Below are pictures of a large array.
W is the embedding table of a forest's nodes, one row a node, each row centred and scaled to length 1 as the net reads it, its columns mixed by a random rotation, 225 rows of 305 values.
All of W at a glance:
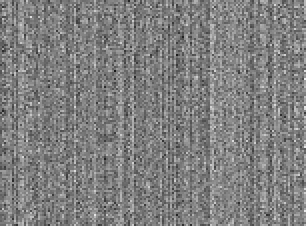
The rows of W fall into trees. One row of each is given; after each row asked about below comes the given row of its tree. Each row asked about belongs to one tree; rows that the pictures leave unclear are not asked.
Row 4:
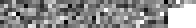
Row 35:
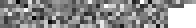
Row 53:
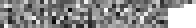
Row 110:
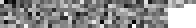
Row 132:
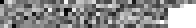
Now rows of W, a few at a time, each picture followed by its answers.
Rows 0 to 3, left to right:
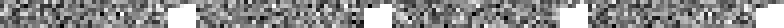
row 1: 53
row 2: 110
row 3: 53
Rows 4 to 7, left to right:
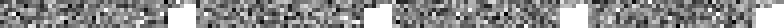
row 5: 132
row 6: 110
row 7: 110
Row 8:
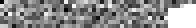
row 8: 132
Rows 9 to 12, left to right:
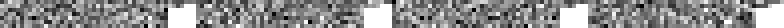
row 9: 132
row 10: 110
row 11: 132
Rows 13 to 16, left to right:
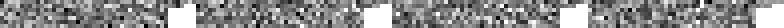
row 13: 132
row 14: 53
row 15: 53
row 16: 110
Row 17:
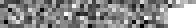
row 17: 110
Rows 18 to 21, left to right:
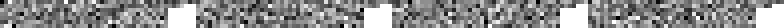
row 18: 132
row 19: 132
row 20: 35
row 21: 132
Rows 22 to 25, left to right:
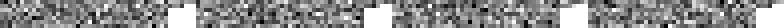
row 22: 35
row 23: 132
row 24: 53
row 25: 35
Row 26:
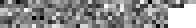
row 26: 35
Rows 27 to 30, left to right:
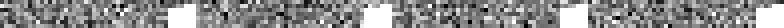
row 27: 53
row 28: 110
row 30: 132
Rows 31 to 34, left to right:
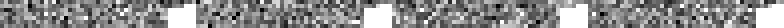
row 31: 53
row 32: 132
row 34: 53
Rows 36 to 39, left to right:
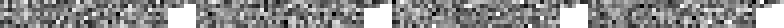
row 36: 53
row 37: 53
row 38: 132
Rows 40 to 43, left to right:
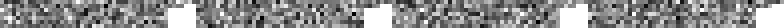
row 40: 110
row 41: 53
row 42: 110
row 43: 53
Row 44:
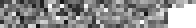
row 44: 4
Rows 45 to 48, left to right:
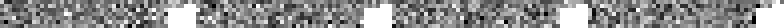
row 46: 110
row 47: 110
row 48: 4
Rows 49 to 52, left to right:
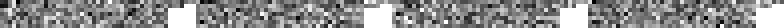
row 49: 35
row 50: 110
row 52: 110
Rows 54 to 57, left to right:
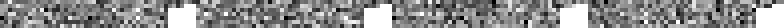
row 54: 132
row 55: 132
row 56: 53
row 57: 35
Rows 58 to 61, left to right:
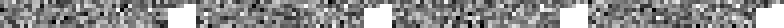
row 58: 53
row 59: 132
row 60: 53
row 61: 132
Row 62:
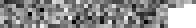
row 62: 110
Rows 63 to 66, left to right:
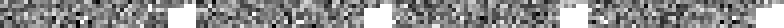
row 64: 35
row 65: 110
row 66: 110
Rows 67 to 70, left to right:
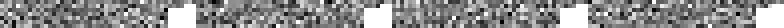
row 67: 132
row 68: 35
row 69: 53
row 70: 132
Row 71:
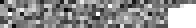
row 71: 132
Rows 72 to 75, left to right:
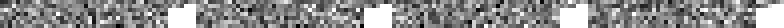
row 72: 35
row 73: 132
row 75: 53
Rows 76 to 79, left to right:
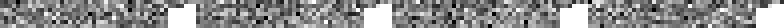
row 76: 35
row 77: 53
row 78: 53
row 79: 132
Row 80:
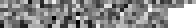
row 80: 53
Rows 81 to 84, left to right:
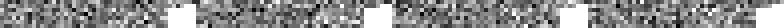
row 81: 110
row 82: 132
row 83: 110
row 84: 53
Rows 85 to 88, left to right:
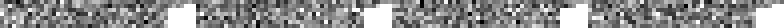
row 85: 110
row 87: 53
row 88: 110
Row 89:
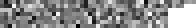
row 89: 35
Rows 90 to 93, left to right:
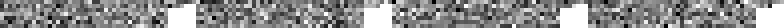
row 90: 53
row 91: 110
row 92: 132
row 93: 35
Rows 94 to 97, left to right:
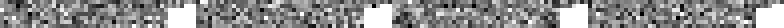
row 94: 110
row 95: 132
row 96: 53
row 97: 132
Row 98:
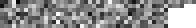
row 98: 35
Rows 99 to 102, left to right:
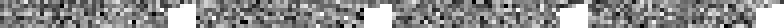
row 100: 132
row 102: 110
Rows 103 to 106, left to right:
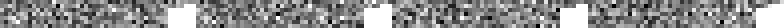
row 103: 110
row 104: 110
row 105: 132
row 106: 53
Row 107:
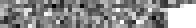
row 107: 53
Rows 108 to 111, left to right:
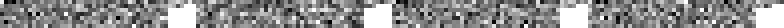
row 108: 110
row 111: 110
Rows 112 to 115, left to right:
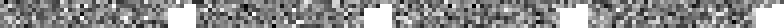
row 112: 110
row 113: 35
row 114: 110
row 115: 110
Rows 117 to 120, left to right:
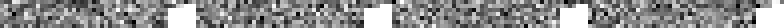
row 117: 53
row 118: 53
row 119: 132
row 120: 4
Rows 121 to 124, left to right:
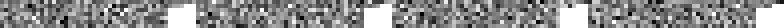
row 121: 53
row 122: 53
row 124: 132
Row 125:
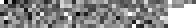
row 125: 110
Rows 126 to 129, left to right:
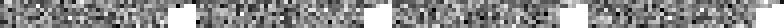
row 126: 132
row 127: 53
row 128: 110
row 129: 110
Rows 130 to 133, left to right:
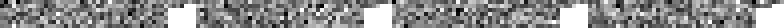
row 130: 35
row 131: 53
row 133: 53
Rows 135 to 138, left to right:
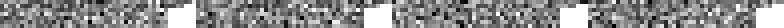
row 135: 53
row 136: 53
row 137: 132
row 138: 53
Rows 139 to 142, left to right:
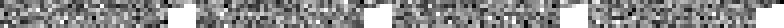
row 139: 4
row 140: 53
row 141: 53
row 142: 132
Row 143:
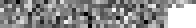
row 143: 110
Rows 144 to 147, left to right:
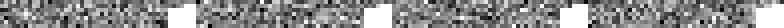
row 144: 53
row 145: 132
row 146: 132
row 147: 110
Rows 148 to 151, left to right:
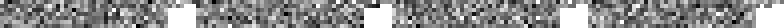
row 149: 35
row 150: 110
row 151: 110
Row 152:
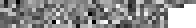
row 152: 35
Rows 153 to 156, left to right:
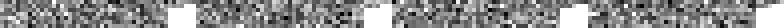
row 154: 110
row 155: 132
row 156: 53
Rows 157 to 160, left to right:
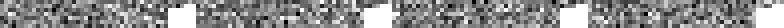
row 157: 132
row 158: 53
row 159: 53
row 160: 110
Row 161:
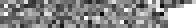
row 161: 53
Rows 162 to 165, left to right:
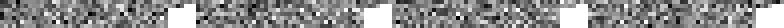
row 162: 35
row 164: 110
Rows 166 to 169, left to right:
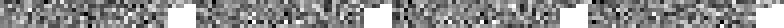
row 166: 110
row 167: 35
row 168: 35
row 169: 110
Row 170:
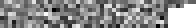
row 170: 132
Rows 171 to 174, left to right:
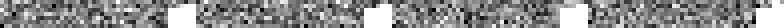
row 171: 53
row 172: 132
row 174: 4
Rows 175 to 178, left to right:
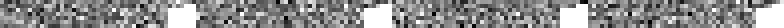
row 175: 110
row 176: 53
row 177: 132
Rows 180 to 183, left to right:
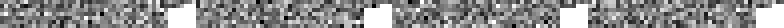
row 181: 132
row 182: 35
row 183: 53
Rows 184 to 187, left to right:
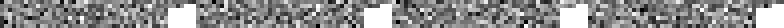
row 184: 132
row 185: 35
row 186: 110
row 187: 132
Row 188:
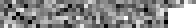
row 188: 4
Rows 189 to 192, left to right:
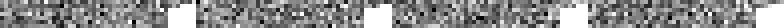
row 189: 53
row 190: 132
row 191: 110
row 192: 53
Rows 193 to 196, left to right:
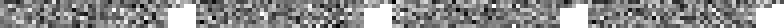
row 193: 110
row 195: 132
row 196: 110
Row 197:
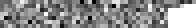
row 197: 53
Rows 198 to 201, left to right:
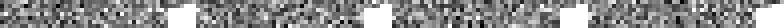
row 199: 110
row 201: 53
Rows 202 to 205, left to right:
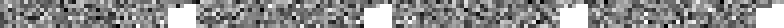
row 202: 132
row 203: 132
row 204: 110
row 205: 35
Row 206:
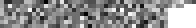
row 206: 110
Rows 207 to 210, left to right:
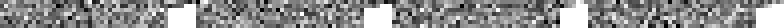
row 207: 53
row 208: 132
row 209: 4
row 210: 53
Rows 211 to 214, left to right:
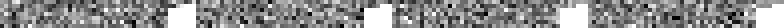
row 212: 132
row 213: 110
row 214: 110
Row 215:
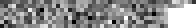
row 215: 110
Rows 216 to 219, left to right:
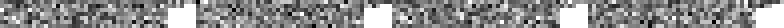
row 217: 132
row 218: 110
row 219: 53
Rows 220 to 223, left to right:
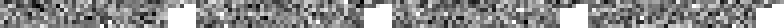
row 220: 110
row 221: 53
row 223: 35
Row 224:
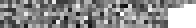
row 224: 53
